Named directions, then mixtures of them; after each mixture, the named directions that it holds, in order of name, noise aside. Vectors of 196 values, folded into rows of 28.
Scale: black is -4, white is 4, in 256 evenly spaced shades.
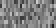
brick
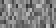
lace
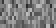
lace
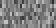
brick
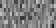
brick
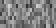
lace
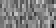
brick, lace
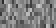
lace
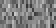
brick, lace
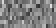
brick, lace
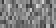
lace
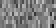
brick, lace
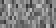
lace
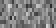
lace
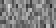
lace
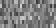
brick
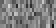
brick, lace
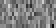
brick, lace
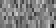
brick, lace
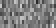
brick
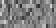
brick, lace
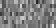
brick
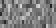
brick, lace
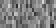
brick, lace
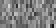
brick, lace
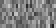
brick, lace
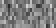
lace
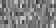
brick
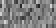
brick, lace
